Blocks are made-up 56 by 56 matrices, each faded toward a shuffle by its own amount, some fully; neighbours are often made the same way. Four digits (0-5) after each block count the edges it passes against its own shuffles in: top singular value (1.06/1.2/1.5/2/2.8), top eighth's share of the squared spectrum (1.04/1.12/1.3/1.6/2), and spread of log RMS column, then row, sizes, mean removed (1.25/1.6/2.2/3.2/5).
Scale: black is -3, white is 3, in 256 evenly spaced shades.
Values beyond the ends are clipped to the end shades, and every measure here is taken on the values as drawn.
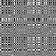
5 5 4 4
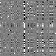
5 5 3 2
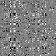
4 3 2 2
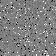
2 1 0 0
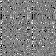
4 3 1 1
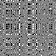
5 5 3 2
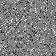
1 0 0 0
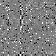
4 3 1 1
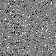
2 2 1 0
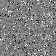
1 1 0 0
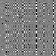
5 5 3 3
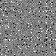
4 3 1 1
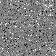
2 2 0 0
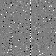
4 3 1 0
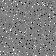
0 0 0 0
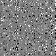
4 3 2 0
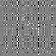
5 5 3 3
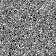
0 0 0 0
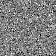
0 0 0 0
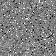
1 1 0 0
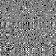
4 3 2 2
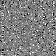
3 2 1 0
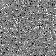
0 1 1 0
